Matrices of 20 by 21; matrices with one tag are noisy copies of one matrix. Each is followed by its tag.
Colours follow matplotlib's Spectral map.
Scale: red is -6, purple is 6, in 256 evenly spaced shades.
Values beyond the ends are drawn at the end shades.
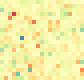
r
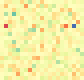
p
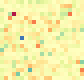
r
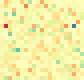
p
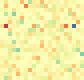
p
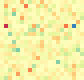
p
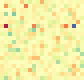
p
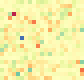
r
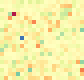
r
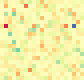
p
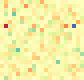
p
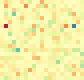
p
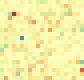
r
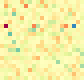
p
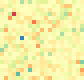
r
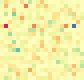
p
